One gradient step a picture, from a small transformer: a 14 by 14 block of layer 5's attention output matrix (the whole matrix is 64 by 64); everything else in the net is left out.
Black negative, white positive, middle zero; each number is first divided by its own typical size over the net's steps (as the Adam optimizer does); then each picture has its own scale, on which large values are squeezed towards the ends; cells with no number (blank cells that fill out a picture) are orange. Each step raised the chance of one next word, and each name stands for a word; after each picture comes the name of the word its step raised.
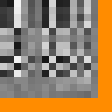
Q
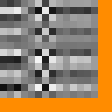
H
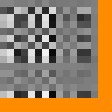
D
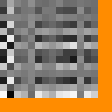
Q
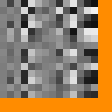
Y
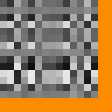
H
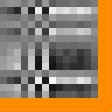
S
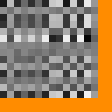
Y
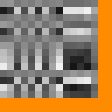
S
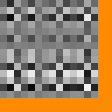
H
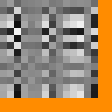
D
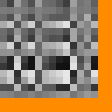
H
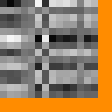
Y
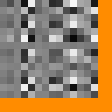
Y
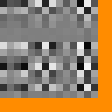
H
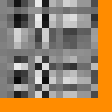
Y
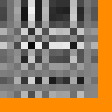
Q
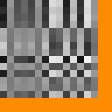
Q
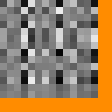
Y
